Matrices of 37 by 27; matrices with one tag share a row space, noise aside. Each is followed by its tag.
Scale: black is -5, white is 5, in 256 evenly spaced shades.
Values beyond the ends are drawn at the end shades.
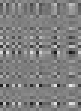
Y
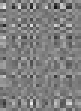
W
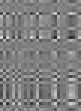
Y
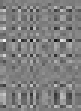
W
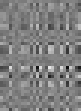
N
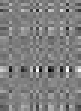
N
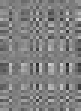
N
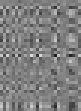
Y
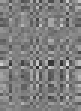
N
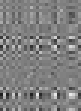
Y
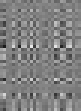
W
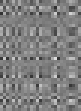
Y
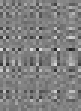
Y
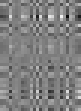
N
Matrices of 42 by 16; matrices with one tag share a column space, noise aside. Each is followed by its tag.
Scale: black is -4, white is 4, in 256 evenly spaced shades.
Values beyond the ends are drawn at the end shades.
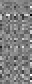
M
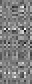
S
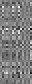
S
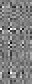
S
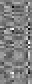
S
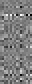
M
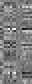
S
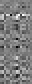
M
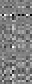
M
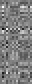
S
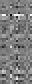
M
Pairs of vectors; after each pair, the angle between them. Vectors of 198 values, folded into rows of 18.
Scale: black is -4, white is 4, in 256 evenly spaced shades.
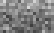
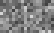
orthogonal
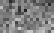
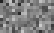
orthogonal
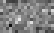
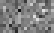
partly aligned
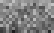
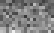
nearly opposite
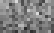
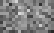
partly aligned
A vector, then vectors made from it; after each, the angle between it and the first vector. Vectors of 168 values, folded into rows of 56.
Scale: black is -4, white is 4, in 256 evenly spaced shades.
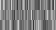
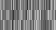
partly aligned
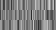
nearly opposite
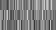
orthogonal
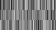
nearly opposite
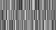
orthogonal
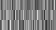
partly aligned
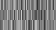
partly aligned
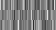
nearly parallel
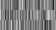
partly aligned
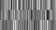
partly opposed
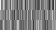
nearly parallel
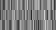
nearly opposite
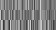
orthogonal
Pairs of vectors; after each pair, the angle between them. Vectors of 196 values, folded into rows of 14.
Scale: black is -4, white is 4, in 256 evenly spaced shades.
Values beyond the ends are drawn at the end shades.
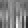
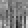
nearly opposite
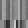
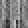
nearly parallel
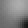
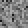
orthogonal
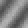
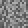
orthogonal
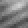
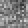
partly opposed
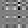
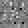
orthogonal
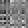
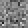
partly opposed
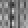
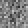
partly aligned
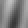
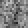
partly aligned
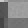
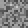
orthogonal
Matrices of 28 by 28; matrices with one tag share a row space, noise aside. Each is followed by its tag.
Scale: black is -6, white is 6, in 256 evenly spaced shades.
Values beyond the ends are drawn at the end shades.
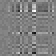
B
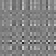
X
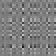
X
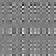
X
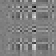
B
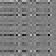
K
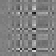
B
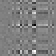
B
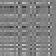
K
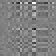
B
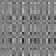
X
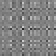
X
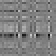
K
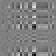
B
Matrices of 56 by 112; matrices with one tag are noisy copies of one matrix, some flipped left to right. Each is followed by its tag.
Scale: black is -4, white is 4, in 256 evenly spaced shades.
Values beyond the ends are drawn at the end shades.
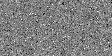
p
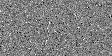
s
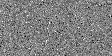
s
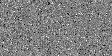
p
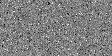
p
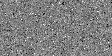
p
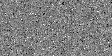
p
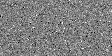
s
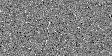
s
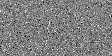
s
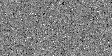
p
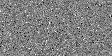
s
